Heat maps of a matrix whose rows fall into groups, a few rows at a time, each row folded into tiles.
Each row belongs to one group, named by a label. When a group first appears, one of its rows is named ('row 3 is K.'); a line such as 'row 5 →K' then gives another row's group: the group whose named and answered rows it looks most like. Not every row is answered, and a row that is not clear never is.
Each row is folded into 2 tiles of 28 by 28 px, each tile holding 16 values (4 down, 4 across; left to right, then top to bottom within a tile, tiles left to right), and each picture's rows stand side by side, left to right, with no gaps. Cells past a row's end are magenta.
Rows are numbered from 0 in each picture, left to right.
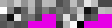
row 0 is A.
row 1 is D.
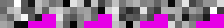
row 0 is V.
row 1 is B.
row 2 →B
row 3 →D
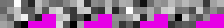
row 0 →V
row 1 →B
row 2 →V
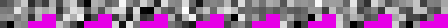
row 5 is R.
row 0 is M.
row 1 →V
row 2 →D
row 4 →A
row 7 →B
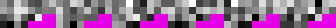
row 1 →B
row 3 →M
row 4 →R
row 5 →A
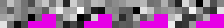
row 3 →B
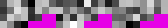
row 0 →V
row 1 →D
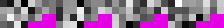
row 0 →D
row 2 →V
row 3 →R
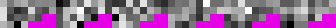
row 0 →B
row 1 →D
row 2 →D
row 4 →A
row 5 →M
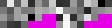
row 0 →M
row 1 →D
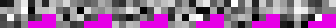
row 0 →M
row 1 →V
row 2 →D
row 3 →D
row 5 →A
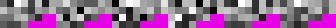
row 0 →M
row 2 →R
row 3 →B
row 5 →R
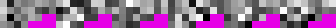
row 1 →V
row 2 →R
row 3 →D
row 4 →A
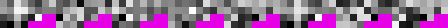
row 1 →D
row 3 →B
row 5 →A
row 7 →R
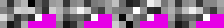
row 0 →B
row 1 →B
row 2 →B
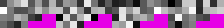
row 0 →M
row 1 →D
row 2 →D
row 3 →M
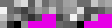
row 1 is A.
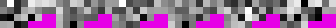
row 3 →B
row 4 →D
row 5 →D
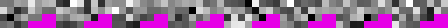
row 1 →M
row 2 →A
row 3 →R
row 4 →D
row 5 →V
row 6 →V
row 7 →D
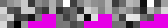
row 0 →B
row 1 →R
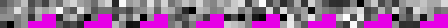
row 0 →M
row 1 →A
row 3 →R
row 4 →D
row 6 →D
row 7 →R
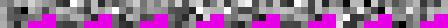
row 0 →R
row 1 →M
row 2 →M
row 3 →R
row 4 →M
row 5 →M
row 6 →B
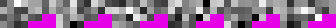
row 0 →R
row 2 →D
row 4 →R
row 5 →B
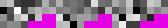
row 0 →V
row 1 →B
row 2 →V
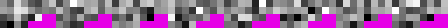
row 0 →A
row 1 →R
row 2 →D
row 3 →B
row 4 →M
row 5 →D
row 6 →M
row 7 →M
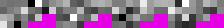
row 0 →B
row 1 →A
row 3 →A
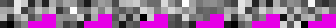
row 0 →M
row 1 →V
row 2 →R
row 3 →A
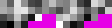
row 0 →A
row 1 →V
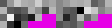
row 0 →R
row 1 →R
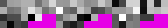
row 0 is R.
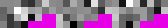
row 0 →V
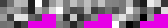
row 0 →M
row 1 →A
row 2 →V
